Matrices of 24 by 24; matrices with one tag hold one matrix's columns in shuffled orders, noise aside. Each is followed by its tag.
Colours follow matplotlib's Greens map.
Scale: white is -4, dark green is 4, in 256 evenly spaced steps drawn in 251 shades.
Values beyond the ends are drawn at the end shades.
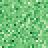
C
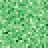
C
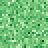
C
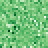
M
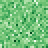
C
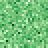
C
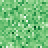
M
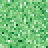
C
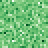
C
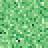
C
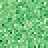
C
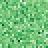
C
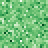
C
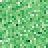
C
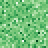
C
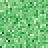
C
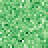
C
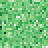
M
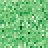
M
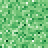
C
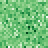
M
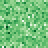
M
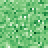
M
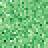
C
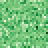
M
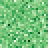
C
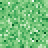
C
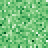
C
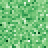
C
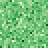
C
